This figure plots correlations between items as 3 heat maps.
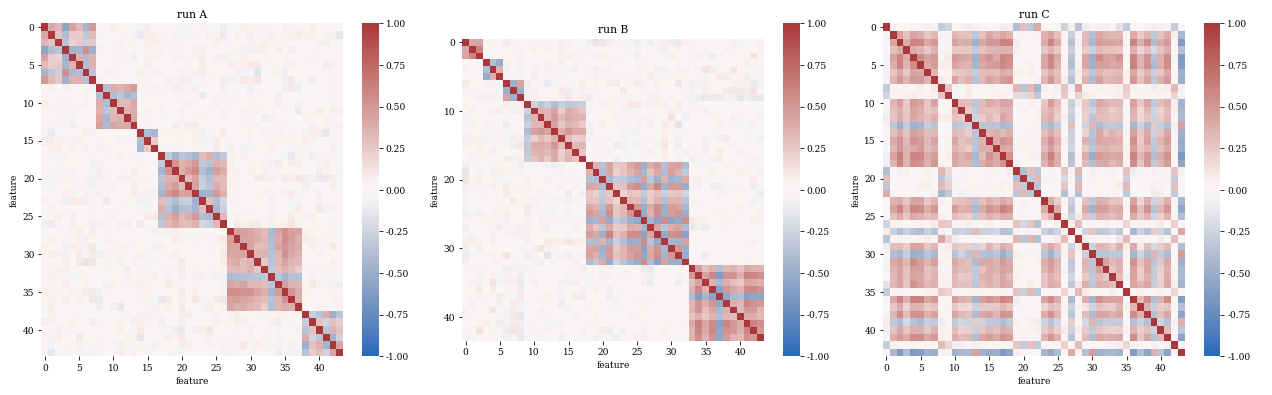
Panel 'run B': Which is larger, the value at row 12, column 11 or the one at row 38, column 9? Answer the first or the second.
the first
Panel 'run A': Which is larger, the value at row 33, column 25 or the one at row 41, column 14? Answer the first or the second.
the first
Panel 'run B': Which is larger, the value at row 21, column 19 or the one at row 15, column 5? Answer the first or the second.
the first
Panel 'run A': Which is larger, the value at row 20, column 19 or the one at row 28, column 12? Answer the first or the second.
the first
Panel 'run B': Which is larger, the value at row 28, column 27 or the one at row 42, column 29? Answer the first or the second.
the first
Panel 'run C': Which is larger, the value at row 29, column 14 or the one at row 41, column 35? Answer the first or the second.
the first
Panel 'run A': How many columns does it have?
44
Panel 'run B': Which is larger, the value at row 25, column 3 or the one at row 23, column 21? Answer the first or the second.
the second
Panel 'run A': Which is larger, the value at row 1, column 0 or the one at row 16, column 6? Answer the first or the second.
the first
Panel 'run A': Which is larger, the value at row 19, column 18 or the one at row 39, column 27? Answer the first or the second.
the first
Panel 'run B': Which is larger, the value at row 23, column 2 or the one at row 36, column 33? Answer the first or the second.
the second
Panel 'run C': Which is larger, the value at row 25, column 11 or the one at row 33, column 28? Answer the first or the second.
the first
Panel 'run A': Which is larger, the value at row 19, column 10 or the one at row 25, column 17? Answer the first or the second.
the first
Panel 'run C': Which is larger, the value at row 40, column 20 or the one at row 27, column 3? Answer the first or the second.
the first
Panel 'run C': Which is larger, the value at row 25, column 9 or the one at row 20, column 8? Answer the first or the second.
the first
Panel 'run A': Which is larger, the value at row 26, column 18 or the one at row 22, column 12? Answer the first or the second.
the first
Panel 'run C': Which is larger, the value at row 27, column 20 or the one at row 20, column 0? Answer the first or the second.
the second
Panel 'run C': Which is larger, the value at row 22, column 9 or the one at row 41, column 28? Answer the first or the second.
the second
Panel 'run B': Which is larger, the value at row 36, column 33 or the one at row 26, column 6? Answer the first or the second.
the first
